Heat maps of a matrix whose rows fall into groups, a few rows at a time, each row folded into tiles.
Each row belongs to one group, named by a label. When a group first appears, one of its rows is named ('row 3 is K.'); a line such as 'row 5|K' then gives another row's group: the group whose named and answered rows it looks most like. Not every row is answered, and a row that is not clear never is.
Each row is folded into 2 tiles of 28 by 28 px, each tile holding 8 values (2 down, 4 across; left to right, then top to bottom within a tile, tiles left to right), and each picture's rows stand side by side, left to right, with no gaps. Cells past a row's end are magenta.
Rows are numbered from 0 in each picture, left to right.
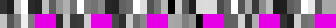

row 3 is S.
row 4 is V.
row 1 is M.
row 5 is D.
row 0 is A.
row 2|D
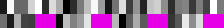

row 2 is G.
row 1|M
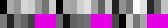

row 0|D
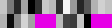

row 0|G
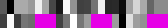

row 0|M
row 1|V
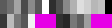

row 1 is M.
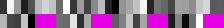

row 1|V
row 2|D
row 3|M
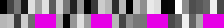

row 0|S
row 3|V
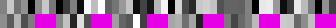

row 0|V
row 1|S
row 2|G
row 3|S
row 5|A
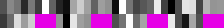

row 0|V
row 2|V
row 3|A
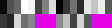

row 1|S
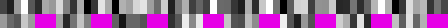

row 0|A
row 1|G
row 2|D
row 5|A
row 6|S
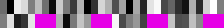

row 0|M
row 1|G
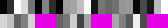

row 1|D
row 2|G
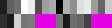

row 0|D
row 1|D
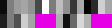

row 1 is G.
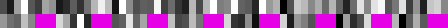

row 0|A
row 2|V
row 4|G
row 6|M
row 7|G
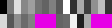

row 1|V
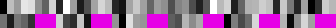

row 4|M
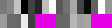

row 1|V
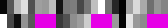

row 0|A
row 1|V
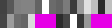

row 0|M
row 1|D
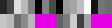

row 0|A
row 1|D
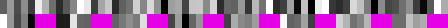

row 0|S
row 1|D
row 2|M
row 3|M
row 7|V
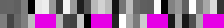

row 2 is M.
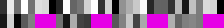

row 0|M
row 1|D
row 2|D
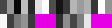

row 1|M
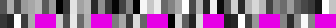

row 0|D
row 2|S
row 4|D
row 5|G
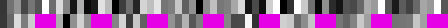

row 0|V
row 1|G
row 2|S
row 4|G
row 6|S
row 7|S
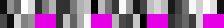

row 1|M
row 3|M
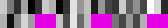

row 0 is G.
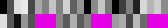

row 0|A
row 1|V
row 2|S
